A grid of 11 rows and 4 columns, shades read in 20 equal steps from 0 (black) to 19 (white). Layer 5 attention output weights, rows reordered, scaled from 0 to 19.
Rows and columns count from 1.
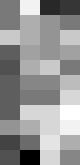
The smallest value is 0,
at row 11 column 2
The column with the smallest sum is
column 1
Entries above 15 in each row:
1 0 0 0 0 0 1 3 2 1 1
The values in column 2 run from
0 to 18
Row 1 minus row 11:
3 18 -13 -6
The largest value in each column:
15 18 17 19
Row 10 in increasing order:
5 8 13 17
